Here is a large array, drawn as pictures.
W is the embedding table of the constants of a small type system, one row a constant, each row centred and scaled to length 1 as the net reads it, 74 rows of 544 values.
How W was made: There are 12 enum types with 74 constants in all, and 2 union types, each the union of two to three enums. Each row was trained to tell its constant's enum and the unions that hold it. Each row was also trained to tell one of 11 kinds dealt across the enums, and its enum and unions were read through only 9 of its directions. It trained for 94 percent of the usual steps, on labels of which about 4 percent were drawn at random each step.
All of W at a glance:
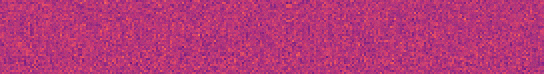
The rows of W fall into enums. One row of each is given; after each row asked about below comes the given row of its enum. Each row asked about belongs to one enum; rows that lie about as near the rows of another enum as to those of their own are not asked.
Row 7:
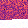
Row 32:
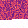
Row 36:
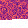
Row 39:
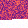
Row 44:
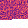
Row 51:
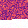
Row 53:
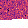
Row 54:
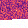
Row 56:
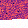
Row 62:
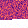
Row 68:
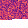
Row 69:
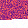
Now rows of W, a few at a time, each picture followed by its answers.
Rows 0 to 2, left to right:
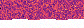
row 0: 39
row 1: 56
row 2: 56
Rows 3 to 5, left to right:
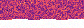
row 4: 7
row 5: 69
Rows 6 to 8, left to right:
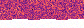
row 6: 54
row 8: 69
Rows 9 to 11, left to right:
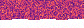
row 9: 39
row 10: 51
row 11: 53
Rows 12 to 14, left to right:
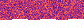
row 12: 54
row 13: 39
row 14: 53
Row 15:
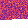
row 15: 69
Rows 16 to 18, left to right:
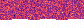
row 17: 36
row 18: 32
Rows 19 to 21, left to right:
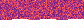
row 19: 39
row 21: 51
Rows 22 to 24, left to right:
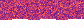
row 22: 62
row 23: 36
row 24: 56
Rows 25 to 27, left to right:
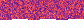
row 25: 36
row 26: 32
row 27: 39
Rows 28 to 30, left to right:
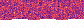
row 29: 56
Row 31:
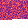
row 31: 54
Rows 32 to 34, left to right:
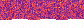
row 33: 56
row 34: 56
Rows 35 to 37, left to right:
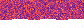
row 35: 51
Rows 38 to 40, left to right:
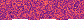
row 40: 54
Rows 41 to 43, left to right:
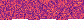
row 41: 32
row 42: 7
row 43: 62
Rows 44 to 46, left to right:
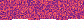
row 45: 54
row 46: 44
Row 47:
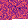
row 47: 69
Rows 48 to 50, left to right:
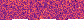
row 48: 7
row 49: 69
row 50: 62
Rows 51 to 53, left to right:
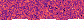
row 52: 32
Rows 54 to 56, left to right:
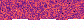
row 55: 7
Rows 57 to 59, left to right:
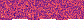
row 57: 53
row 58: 69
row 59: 69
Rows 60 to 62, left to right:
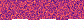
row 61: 32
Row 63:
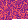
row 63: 32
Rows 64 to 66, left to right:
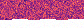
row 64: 39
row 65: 53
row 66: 62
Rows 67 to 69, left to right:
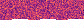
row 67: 51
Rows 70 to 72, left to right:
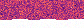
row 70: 7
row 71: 39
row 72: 54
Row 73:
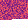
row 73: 36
